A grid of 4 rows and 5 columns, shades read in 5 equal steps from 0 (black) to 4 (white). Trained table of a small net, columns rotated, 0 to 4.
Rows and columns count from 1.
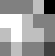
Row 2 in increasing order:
2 2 3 4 4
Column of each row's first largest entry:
4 1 2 2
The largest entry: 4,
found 3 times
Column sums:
11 13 10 10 5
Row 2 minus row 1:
2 2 1 -1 2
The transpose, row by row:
2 4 3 2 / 2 4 4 3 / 2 3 3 2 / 3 2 3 2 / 0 2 2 1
